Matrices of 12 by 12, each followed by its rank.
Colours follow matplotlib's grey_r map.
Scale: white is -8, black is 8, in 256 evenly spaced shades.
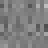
two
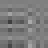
one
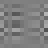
one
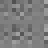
two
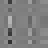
one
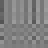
one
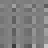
one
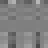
one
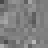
two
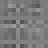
two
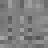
two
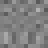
two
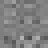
two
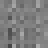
two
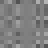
one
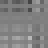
one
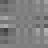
one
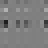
one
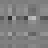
one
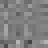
two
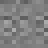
two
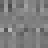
two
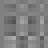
one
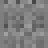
two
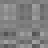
one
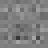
two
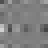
one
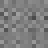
two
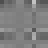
one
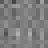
two
